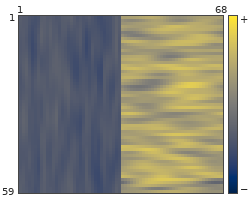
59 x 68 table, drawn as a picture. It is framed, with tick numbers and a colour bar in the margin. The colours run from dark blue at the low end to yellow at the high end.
It is made of 1 by 2 panels. Panel 1,1: low, streaked downward, faint in contrast. Panel 1,2: high, streaked across.
